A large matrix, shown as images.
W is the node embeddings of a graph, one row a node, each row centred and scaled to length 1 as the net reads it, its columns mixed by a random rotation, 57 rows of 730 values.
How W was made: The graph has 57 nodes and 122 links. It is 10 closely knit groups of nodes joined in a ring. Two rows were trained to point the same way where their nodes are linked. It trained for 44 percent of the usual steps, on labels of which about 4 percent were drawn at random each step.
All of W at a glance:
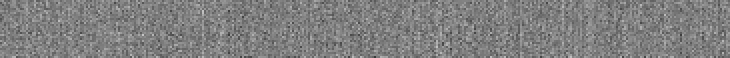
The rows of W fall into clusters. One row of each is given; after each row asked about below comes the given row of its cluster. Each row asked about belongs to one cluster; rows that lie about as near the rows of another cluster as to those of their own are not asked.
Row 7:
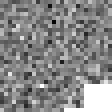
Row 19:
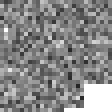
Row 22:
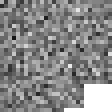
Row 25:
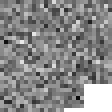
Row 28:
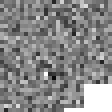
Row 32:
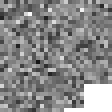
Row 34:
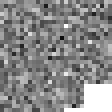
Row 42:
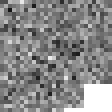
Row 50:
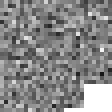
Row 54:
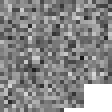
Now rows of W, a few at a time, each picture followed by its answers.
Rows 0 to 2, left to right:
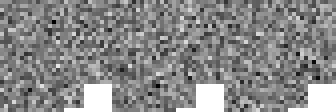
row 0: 7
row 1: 22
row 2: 25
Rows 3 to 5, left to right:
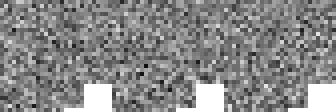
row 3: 42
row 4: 19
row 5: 7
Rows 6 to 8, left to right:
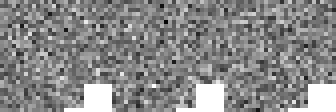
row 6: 22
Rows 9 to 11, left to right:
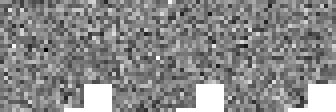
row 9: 54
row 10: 28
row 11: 34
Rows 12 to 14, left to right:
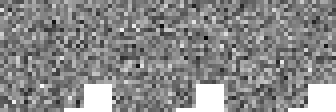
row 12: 7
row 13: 50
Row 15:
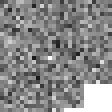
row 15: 42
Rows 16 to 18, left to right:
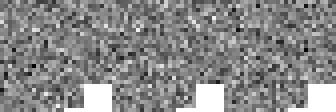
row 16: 19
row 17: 50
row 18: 42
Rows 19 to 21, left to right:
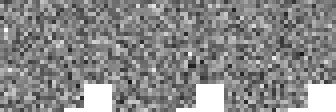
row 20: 25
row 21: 42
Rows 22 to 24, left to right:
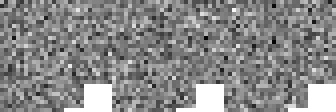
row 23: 50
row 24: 54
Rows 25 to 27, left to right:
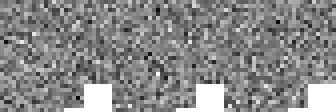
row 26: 28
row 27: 7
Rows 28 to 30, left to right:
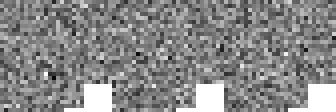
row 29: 7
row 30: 22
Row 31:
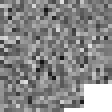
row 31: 28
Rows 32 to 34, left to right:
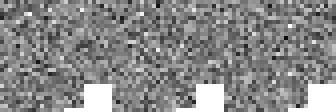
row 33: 32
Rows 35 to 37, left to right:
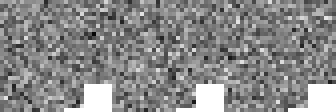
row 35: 34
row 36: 32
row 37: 50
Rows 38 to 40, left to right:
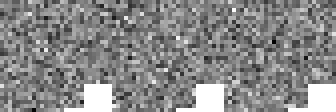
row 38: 32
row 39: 32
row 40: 54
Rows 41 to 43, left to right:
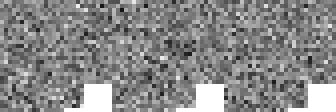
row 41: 34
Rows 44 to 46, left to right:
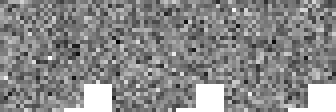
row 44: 42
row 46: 54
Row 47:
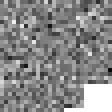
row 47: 50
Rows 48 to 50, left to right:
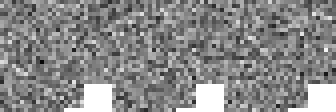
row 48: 34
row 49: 32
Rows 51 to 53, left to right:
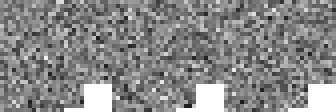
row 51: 28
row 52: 34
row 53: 32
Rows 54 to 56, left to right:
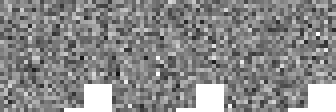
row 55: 28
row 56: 7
